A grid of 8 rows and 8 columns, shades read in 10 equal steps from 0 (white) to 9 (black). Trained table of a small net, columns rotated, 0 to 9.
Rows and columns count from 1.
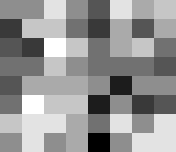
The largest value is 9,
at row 8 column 5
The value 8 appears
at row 5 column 6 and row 6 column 5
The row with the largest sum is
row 4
